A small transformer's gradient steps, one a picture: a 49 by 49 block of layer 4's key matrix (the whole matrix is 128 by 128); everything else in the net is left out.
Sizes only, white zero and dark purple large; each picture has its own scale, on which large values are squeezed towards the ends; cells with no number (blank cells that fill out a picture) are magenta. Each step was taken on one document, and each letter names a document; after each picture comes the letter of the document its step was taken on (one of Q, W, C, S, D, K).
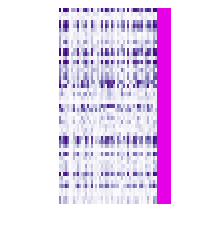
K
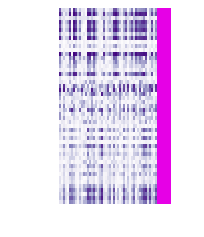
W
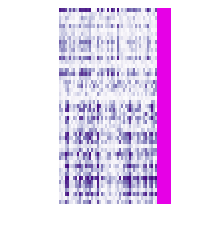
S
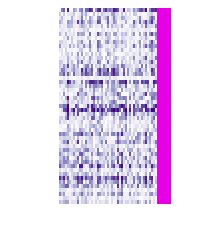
S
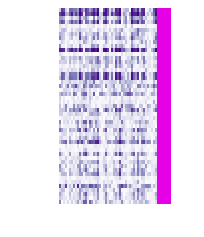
K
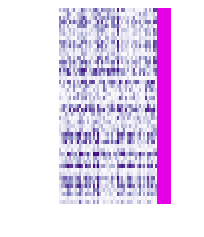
S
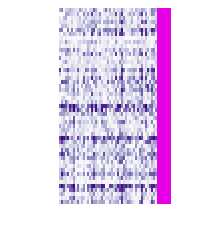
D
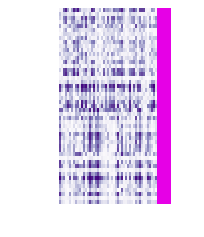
S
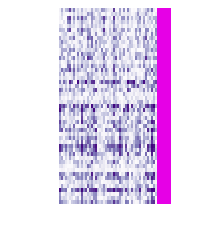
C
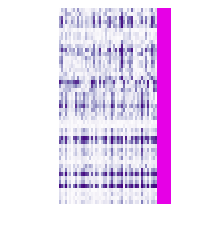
D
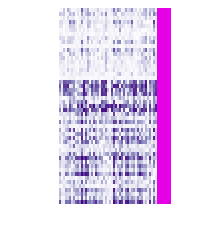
C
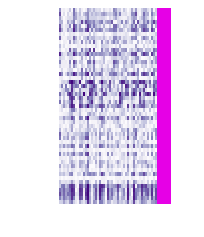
W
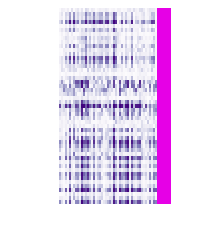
C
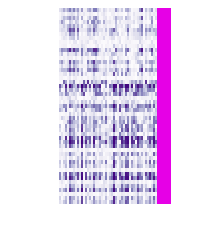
C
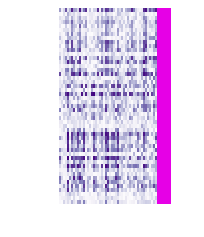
S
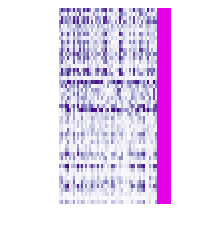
S
